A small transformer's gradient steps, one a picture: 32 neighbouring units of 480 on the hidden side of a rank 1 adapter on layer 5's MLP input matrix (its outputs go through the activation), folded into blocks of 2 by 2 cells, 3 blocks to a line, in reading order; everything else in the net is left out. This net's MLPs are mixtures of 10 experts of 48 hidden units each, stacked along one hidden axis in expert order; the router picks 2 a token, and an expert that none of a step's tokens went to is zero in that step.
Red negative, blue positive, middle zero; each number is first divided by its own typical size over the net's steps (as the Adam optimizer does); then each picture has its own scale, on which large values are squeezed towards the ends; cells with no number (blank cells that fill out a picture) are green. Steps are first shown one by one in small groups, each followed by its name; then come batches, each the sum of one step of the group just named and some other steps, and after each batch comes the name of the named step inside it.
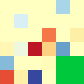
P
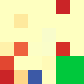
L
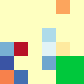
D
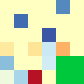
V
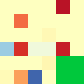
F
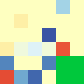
L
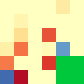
D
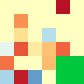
F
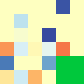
V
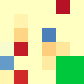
D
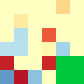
L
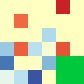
F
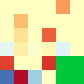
F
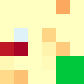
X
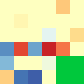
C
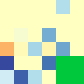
X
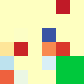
X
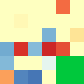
C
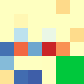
C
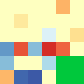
C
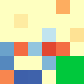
C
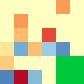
X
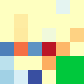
C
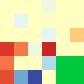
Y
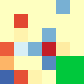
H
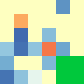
H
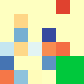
H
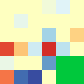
Y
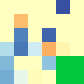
H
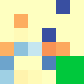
H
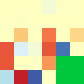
Y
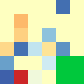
H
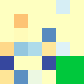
H
